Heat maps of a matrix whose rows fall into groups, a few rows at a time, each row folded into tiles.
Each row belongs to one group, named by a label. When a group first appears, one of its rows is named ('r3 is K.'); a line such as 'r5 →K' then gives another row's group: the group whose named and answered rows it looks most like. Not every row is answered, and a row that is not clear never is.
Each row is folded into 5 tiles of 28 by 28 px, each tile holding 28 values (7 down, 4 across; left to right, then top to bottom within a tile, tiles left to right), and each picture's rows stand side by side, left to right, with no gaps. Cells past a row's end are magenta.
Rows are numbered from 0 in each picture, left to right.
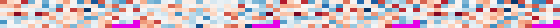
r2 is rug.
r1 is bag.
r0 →rug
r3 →rug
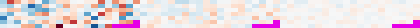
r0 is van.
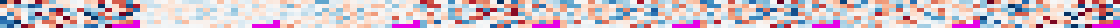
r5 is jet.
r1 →jet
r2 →bag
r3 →rug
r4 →jet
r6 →van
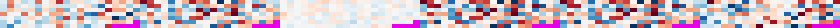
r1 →rug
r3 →rug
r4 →rug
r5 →van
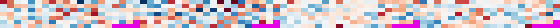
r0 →rug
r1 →jet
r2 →van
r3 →van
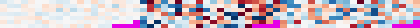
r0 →jet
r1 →van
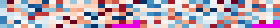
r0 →van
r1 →jet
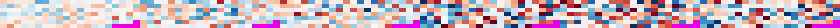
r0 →bag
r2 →rug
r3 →van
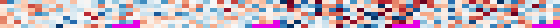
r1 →jet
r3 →rug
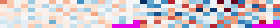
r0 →rug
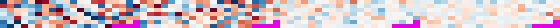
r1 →rug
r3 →bag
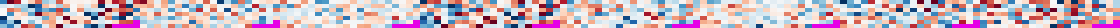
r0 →van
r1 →rug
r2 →bag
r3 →van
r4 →bag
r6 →jet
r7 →rug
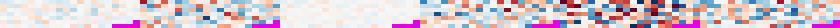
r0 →jet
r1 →bag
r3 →jet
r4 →rug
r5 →jet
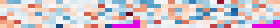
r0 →bag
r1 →jet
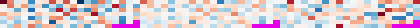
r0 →rug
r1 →rug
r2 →van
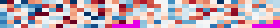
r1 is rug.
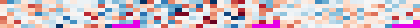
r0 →bag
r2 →bag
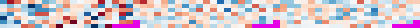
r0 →van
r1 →rug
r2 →jet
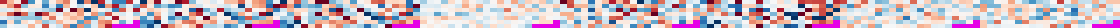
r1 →van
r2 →van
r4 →rug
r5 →van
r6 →bag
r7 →jet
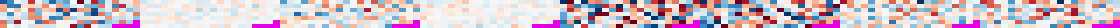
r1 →jet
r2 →jet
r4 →van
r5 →van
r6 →rug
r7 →rug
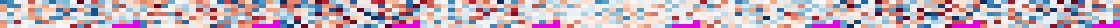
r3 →rug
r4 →bag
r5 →bag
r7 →jet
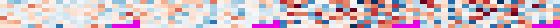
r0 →bag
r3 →rug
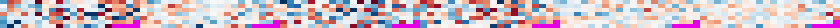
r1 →bag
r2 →jet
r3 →rug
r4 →jet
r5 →bag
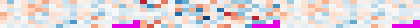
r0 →bag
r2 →bag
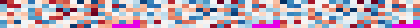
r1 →jet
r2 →jet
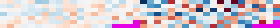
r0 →bag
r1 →jet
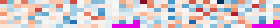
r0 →bag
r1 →rug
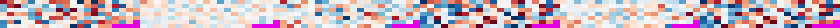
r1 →rug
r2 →bag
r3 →van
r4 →bag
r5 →van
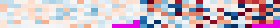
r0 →jet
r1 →van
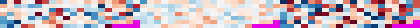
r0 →van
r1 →van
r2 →van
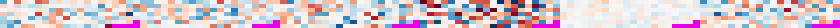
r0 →van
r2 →bag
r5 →jet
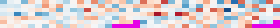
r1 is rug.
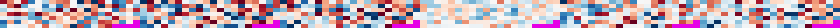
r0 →rug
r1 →van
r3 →jet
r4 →van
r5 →van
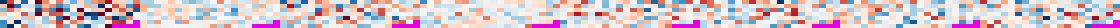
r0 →van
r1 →jet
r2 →van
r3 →van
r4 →rug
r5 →rug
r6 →bag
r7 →bag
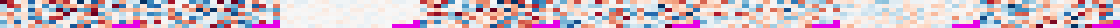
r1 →jet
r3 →rug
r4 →van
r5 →rug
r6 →bag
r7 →van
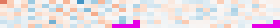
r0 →rug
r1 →jet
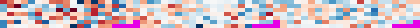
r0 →rug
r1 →bag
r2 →jet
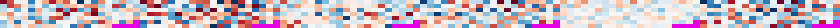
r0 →rug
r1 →rug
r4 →bag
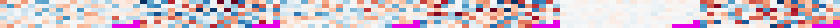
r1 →jet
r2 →jet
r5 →rug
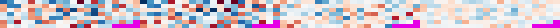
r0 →jet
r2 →bag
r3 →jet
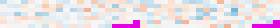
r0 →jet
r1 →jet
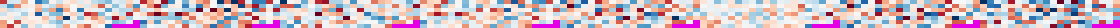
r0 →bag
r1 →rug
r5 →bag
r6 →van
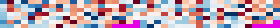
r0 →van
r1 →van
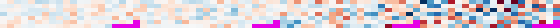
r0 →bag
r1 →jet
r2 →van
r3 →jet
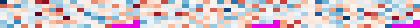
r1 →rug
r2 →bag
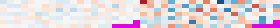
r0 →jet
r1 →rug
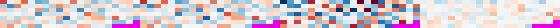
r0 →bag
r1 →bag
